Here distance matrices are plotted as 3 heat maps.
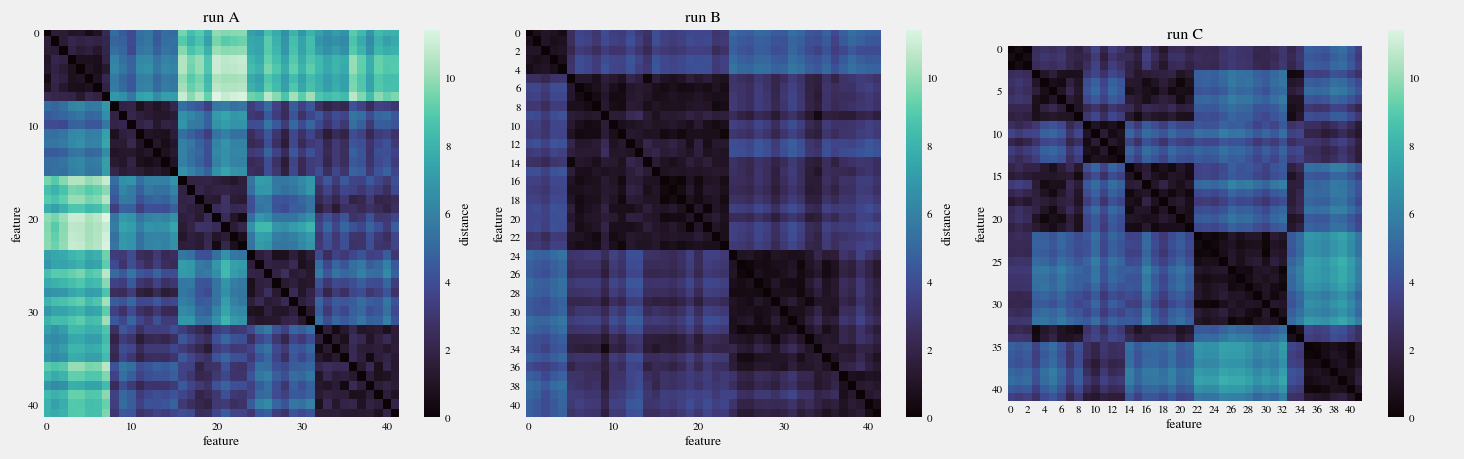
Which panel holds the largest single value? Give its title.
run A
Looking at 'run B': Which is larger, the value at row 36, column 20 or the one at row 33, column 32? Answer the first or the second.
the first
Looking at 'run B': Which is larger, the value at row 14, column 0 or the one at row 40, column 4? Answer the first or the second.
the second
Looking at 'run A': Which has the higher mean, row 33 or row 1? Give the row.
1
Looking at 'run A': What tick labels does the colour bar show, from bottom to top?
0, 2, 4, 6, 8, 10
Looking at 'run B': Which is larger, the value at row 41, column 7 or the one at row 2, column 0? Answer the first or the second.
the first
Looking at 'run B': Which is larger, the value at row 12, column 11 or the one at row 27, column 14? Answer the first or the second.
the second
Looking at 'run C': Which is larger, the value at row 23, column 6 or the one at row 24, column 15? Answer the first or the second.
the first
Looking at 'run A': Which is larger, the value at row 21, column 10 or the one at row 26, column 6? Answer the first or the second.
the second
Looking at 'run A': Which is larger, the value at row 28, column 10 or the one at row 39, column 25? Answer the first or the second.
the second
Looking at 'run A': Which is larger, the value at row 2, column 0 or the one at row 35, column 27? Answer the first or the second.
the second
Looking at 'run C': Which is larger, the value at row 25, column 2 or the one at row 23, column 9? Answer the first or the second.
the second
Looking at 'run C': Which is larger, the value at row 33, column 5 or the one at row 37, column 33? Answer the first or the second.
the second
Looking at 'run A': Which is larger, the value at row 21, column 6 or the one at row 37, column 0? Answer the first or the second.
the first
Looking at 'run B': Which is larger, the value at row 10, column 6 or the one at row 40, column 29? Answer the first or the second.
the second
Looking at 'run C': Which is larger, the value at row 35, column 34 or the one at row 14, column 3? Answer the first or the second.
the first
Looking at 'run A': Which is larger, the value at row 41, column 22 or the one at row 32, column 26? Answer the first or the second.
the second
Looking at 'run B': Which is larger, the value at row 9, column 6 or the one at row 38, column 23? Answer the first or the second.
the second
